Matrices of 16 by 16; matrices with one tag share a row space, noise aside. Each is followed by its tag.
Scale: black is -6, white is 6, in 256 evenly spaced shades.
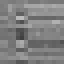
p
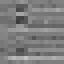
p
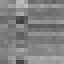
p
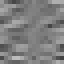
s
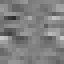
s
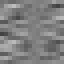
s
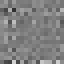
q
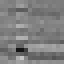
p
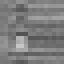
p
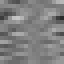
s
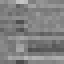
p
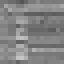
p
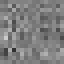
q
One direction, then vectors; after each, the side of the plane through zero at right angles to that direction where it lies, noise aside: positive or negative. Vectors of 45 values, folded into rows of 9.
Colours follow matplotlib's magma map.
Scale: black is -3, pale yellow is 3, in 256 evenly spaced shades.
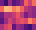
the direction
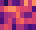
positive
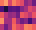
negative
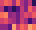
negative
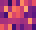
positive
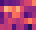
positive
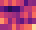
negative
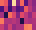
negative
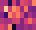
positive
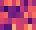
negative
